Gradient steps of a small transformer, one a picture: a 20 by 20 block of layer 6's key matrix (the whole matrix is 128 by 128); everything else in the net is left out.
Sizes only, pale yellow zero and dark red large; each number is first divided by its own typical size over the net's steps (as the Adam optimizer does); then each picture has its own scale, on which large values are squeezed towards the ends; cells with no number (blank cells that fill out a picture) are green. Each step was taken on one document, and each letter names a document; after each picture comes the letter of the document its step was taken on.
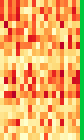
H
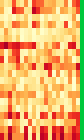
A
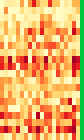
A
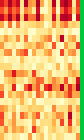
H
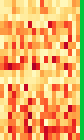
A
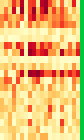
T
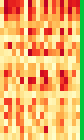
T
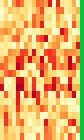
A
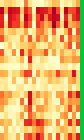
T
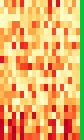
A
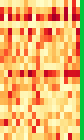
H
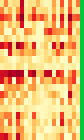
H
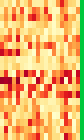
H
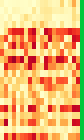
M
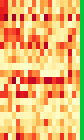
H
